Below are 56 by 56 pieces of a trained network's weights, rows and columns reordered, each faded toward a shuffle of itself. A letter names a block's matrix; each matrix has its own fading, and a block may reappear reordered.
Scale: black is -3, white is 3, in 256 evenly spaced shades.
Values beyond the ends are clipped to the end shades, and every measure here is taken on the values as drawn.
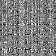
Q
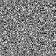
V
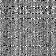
Q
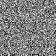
V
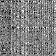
Q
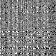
Q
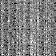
Q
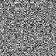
V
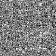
V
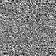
V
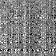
Q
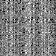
Q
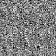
V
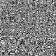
V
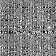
Q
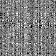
Q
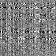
Q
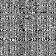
Q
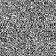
V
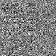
V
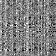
Q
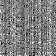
Q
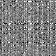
Q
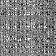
Q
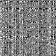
Q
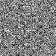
V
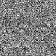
V
